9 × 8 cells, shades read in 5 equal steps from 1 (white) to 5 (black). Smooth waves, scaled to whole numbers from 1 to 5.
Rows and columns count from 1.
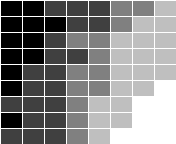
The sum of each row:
30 30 26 27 25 24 21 22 20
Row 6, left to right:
5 4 4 3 3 2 2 1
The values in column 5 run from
2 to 4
